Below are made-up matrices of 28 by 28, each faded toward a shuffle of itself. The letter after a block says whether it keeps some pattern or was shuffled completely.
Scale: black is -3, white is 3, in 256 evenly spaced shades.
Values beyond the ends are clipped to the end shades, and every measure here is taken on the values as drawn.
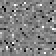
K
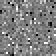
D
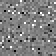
K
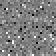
D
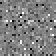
K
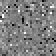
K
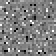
K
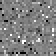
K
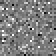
D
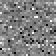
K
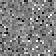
D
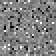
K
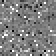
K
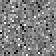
D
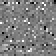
K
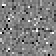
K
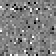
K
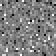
D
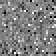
D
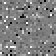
K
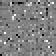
K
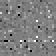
K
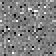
D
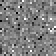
D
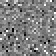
D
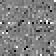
K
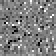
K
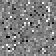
D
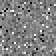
D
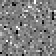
D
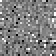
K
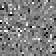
K
